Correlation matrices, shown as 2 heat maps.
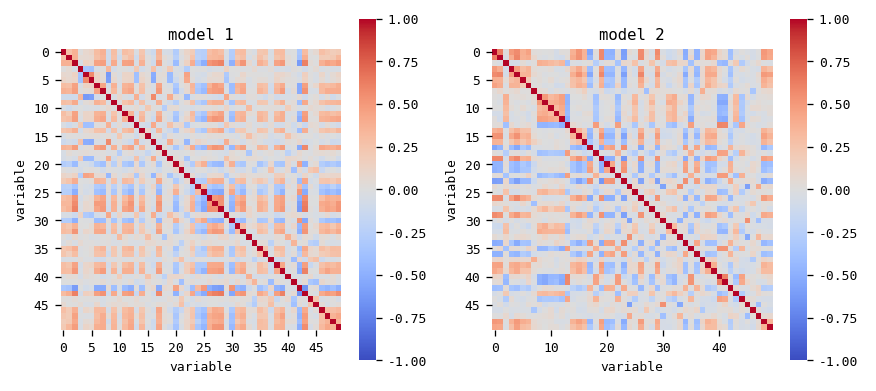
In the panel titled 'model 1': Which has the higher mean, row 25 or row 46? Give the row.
46
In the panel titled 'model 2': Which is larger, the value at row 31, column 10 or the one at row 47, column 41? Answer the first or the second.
the first
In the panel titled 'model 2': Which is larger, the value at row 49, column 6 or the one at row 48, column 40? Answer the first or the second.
the first
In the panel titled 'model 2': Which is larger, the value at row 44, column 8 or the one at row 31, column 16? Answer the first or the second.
the second
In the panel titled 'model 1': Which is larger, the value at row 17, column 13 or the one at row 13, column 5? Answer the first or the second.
the first
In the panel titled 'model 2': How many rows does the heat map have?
50
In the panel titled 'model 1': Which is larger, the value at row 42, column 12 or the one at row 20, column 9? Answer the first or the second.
the second
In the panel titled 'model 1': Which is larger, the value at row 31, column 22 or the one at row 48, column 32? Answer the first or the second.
the second
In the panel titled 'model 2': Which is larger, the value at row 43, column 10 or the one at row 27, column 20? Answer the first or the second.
the first
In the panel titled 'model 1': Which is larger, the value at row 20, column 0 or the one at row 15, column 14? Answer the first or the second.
the second
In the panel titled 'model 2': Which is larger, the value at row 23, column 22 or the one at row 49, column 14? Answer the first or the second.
the second
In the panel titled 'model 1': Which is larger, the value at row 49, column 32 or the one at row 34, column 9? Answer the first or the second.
the first
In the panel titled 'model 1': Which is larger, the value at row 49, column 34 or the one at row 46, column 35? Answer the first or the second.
the second
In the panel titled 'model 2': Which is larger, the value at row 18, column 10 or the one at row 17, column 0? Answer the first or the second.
the first
